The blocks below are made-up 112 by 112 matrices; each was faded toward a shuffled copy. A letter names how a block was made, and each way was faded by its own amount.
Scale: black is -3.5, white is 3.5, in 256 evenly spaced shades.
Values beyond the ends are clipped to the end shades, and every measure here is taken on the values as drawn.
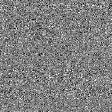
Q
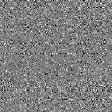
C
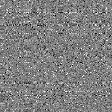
C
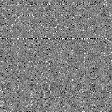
C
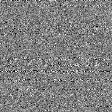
Q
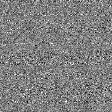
Q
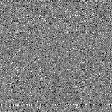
C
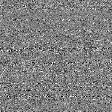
Q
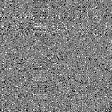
C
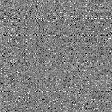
C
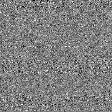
Q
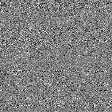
Q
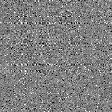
C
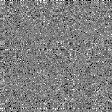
C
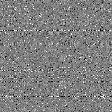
C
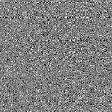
C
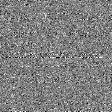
Q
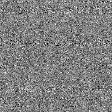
Q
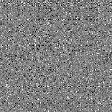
C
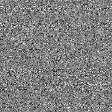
Q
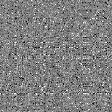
C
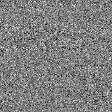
Q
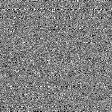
Q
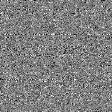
Q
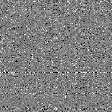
C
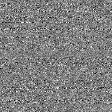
Q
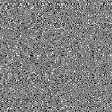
C
